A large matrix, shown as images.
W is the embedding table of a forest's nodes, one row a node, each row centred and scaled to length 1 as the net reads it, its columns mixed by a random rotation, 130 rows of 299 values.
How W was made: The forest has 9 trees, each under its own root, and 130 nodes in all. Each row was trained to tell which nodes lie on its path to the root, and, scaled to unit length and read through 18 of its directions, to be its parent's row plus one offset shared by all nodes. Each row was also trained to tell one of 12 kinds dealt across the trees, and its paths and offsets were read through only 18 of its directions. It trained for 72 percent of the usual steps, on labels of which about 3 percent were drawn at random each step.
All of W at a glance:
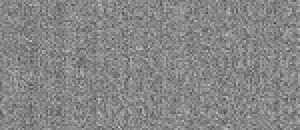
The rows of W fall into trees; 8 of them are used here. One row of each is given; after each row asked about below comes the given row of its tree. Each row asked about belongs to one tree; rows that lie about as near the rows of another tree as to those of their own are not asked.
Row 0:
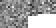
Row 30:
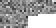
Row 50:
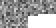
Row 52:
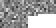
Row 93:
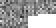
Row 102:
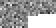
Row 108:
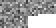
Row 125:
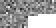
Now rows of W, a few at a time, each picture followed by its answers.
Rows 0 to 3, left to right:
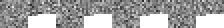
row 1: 93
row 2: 50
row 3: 52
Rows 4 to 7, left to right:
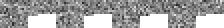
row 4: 125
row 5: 125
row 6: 30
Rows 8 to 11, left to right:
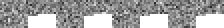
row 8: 108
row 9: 93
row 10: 102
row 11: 50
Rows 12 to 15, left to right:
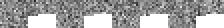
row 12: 93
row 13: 93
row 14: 50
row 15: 93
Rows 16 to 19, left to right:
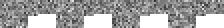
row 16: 102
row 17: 0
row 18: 108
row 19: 52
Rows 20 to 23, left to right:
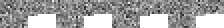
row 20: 125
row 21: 52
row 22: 50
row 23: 125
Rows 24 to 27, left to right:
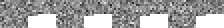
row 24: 108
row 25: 102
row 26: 50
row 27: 30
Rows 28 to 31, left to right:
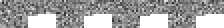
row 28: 52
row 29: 125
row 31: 125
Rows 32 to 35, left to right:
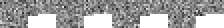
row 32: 93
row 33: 50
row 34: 93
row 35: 93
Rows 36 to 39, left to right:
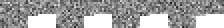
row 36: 108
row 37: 93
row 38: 30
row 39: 102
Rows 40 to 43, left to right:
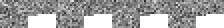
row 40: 125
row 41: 0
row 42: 52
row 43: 93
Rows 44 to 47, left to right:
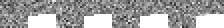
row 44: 50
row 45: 102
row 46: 93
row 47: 102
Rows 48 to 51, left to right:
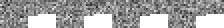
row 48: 93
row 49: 0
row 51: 50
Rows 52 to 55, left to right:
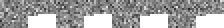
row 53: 50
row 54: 52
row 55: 125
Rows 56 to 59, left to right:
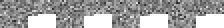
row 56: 50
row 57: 108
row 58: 30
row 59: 52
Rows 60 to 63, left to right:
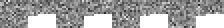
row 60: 30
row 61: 102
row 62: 50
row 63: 108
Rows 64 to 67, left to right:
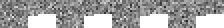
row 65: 102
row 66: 108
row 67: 0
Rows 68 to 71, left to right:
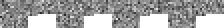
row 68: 102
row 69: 125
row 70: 30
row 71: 108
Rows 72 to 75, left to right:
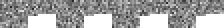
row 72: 125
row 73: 102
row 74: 0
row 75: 125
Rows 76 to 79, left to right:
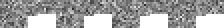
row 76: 125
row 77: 50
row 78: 30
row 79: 108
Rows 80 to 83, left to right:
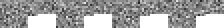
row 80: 108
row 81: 0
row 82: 108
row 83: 30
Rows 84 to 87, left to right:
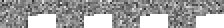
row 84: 52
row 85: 52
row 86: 50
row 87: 30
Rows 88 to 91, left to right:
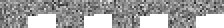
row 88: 108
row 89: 52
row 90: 52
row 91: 30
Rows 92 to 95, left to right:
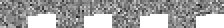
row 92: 108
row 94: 102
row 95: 0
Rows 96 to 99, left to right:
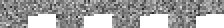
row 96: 93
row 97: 102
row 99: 93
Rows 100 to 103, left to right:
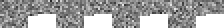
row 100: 125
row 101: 52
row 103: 30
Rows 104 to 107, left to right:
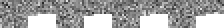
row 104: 102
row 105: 52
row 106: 50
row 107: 93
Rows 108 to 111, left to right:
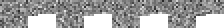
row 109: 52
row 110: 108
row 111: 30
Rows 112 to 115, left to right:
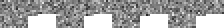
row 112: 108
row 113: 125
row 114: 50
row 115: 50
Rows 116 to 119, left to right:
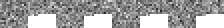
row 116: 50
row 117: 102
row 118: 52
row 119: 108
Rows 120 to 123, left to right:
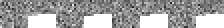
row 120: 102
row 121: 30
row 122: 108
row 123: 0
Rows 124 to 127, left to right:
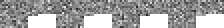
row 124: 50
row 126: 52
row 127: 52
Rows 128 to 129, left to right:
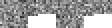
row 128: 93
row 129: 50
